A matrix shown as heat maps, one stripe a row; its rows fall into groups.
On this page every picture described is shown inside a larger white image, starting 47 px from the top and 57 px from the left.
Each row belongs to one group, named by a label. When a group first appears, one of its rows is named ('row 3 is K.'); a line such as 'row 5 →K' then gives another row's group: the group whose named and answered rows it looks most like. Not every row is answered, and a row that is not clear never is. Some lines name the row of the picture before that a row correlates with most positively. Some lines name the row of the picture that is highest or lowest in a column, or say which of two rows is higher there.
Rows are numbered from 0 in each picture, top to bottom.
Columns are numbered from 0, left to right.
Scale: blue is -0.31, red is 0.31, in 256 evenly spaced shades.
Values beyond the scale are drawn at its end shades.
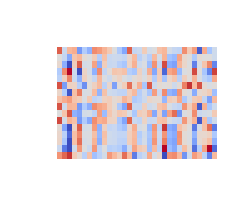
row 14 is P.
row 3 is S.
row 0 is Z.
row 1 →P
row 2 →P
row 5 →Z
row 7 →S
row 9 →S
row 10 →Z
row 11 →P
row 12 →P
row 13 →P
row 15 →S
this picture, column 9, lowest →9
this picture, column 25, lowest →15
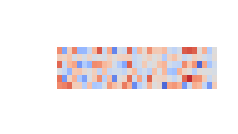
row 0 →Z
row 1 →S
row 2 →Z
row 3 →P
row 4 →Z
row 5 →S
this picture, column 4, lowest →2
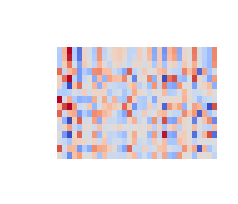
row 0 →S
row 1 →S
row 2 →S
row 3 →Z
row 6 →P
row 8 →S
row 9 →Z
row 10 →P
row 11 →S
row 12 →P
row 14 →Z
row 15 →P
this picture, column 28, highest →8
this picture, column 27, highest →4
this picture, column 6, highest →8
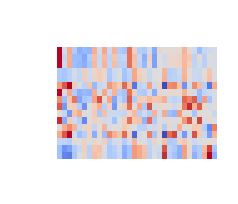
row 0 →Z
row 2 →Z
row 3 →P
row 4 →P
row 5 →S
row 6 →Z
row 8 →Z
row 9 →P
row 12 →S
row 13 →P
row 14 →P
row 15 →P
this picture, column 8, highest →7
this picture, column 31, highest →11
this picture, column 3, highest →7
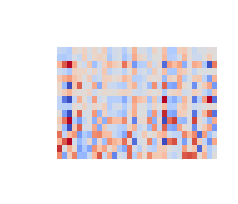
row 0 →P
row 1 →P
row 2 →S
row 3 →P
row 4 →S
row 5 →P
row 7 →P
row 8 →P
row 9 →P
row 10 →S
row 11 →P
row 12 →Z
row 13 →S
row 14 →Z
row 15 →Z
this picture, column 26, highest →15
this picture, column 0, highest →14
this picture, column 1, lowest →7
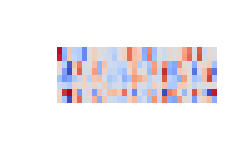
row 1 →Z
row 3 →P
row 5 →P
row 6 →S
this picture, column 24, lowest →4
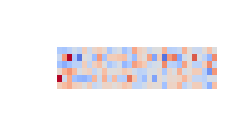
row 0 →P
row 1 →S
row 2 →P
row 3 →S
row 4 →Z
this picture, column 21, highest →2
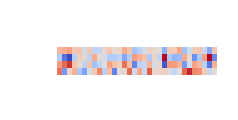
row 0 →S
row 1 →P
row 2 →S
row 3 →Z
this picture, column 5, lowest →3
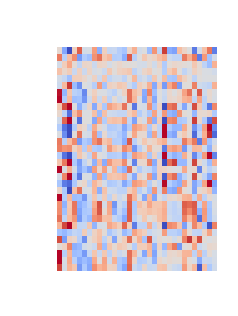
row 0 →P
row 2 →S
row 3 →S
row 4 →P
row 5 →S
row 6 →Z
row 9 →P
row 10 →S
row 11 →P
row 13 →Z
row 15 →P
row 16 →S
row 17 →Z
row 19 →P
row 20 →P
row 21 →Z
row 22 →Z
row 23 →Z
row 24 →Z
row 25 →S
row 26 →P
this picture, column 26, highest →27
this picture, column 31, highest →10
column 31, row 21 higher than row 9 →Yes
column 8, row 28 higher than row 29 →Yes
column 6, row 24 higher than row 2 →No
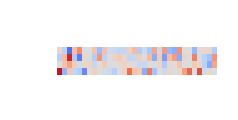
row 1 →S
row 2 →S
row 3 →Z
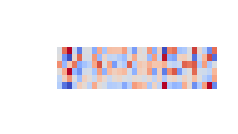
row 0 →S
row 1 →P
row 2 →Z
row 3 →S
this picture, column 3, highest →2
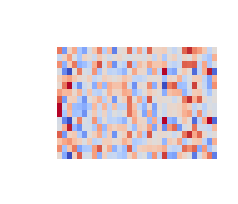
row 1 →S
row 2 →Z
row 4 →S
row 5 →S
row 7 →Z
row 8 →Z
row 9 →Z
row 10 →P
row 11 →S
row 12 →Z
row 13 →S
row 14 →Z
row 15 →P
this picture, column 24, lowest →11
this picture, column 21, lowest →5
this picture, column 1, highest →5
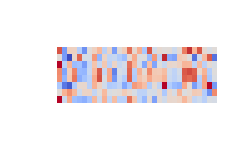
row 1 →P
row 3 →Z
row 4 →Z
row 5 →P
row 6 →S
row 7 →Z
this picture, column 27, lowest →1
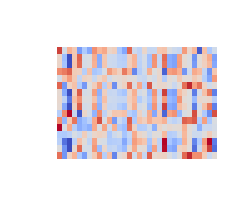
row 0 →Z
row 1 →P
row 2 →P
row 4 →S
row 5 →Z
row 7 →P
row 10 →Z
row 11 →Z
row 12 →P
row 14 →P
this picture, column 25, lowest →3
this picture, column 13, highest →3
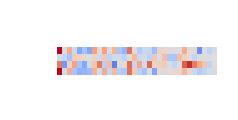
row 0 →Z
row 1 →P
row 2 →Z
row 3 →Z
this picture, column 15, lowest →2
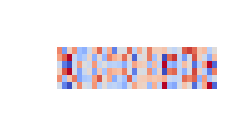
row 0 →Z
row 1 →S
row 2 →P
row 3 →S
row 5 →P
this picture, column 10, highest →1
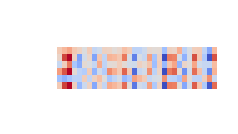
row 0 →S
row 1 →S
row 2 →S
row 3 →S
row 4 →P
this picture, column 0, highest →3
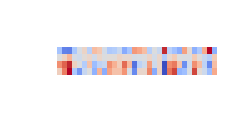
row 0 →P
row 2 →S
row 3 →S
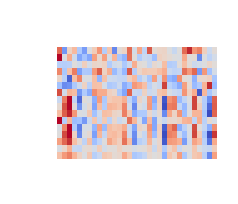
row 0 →Z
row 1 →Z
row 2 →P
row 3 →Z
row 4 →P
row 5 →P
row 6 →Z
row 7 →S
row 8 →S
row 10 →Z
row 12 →S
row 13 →S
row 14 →S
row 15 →S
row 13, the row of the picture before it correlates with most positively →2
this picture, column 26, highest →0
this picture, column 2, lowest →4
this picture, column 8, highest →3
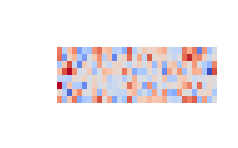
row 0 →Z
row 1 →Z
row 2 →S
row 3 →S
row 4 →P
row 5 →Z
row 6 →P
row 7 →Z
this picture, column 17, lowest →5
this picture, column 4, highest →6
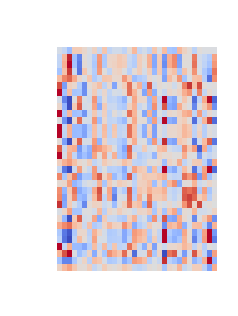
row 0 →P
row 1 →S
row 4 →S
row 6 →Z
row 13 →P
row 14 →Z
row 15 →Z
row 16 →S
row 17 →P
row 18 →Z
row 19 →S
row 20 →Z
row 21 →Z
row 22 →Z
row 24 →P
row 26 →P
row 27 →P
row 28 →Z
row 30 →P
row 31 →S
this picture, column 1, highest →29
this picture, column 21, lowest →29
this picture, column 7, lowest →29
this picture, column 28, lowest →14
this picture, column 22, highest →29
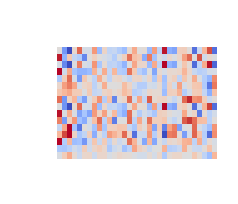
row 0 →P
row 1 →Z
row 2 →P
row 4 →S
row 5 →S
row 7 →Z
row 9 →Z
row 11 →S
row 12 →S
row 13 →Z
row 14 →P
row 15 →S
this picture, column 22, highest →12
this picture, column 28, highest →1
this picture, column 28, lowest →9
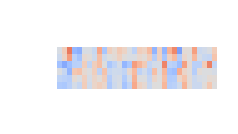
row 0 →S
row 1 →S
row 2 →P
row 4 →P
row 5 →P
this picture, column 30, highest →2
